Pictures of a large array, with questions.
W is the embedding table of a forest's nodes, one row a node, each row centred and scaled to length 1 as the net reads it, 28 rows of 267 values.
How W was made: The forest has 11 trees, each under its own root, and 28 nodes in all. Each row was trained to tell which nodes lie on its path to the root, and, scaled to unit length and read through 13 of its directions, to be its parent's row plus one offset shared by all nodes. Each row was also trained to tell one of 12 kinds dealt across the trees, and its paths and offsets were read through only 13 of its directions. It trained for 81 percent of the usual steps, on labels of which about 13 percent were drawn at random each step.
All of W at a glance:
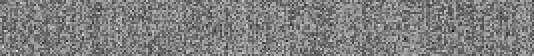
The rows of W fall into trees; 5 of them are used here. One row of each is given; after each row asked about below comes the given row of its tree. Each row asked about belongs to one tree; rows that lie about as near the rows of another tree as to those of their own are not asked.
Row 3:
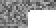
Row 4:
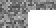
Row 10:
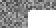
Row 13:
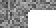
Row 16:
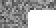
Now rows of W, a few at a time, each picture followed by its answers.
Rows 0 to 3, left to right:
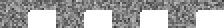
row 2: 13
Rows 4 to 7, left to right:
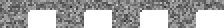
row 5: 13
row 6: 3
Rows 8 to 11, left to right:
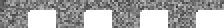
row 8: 16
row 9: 16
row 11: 4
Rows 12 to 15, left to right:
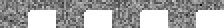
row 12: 13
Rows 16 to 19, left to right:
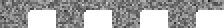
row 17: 16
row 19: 13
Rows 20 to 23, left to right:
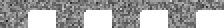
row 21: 4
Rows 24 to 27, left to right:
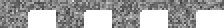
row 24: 4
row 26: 4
